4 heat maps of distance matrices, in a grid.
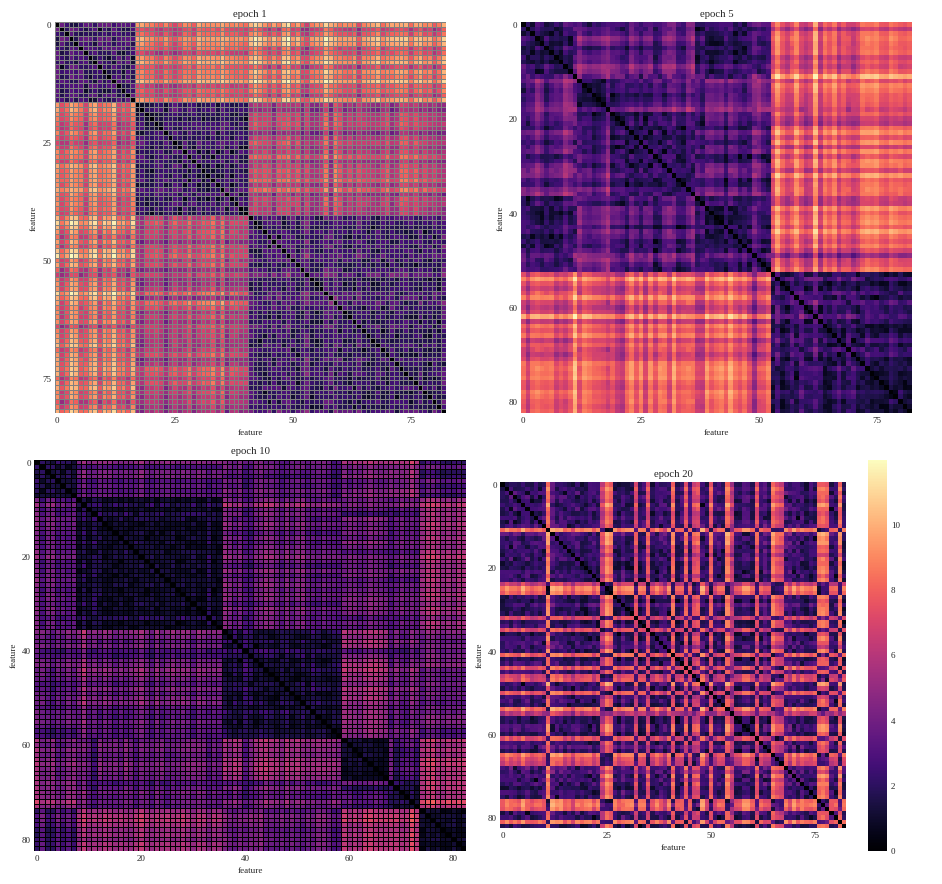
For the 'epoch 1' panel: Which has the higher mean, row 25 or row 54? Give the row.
25
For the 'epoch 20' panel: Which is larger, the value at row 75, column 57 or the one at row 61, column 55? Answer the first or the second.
the second
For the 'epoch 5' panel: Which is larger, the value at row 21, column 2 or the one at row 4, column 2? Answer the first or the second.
the first
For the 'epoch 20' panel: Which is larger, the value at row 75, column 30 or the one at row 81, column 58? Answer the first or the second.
the second
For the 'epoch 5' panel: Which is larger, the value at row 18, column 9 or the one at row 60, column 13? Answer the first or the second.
the second
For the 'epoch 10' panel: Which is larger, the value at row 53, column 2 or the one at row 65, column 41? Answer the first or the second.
the second
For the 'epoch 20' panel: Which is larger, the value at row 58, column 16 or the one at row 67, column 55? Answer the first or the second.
the second
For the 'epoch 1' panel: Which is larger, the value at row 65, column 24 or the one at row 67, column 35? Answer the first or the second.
the second
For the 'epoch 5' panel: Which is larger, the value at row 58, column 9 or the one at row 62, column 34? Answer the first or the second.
the second
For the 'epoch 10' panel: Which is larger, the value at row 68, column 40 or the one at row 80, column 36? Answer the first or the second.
the second
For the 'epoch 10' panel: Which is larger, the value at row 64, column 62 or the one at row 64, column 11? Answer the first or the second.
the second
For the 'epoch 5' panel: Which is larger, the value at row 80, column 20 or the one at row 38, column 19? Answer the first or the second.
the first
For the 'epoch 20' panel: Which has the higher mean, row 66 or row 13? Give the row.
66
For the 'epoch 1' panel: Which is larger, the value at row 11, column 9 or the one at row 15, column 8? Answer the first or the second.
the second
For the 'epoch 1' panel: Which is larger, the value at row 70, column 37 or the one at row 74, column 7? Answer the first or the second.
the second
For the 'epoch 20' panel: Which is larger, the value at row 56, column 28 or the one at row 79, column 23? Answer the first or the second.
the second
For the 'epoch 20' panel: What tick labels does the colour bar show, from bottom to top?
0, 2, 4, 6, 8, 10
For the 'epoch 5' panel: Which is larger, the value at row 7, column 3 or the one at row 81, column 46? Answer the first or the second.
the second
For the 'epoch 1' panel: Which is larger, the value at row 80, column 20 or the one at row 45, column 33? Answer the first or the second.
the second
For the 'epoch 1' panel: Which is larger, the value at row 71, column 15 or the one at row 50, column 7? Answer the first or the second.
the second
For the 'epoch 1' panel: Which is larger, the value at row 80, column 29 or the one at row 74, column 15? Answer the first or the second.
the second
